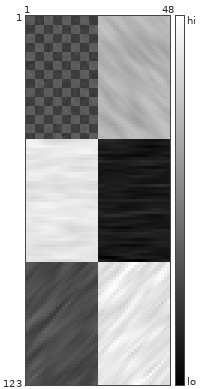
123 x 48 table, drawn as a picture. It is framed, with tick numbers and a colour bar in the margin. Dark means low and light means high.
It is made of 3 by 2 panels. Panel 1,1: low, checkered. Panel 1,2: high, slanting down to the right, faint in contrast. Panel 2,1: very high, streaked across, faint in contrast. Panel 2,2: very low, streaked across, faint in contrast. Panel 3,1: low, slanting up to the right, faint in contrast. Panel 3,2: very high, slanting up to the right, faint in contrast.
